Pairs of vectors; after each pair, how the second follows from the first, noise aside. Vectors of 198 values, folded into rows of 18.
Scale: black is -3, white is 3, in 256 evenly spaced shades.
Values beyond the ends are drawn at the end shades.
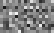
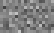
shrunk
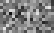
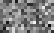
wrapped around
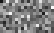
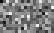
copied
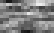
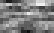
copied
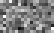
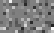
partly zeroed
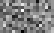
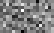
copied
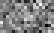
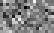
wrapped around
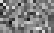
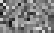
copied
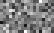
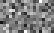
copied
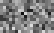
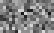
copied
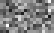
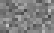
shrunk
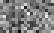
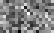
copied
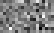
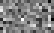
wrapped around
